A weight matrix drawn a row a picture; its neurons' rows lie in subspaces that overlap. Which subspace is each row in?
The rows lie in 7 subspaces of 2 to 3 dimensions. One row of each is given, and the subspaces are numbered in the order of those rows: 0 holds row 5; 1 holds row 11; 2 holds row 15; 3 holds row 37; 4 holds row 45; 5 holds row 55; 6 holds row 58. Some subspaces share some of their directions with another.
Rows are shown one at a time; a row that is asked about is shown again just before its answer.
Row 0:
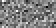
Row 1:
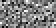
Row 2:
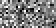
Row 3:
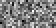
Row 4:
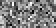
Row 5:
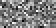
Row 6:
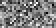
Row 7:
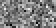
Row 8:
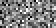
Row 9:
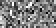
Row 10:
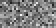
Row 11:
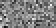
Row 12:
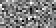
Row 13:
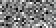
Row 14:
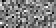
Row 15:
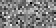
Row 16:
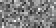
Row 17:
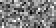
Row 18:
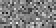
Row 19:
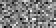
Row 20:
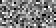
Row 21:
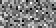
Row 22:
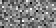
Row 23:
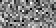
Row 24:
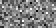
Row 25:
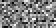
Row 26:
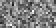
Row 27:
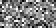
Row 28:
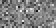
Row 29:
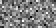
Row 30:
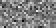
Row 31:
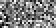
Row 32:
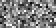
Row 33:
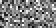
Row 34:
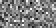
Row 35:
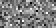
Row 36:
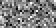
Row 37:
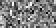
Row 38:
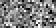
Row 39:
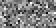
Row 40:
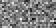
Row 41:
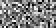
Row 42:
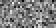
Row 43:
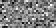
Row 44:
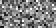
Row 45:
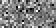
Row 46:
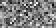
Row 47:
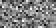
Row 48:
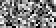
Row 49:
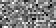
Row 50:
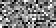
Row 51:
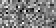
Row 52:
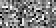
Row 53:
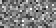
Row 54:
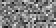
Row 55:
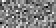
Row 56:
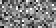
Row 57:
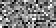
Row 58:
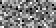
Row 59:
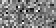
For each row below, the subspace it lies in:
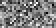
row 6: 0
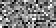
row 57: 1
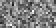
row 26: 3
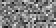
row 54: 5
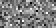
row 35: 2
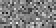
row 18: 2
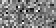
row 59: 4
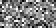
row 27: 1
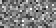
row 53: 2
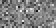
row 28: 4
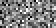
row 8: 0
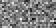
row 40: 5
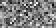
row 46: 0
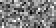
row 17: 6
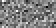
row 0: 5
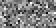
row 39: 2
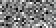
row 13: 1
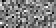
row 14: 5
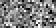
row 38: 3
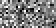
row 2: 4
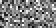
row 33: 6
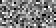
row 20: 2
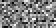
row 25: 5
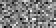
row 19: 5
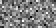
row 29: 2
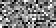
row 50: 1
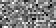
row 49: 1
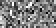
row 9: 3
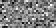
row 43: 1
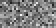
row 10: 0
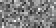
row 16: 6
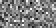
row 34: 6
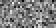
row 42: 3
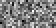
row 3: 3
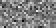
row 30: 0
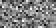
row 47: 0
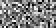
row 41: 0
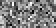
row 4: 3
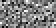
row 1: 5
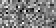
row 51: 4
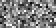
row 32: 2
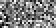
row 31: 1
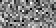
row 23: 6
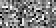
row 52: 4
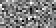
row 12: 5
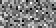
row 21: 6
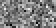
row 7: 3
